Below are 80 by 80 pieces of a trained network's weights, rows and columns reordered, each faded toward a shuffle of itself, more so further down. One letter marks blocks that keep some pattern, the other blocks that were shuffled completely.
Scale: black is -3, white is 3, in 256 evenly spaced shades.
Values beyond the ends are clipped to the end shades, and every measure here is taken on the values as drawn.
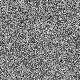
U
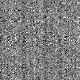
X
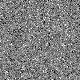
U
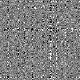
X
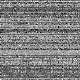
X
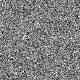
U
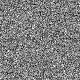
U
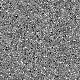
U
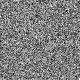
U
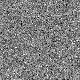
U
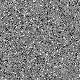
U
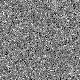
U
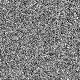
U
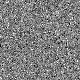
U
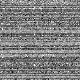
X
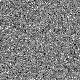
U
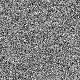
U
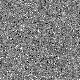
U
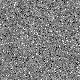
U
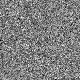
U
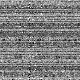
X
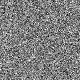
U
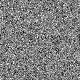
U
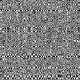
X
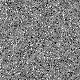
U
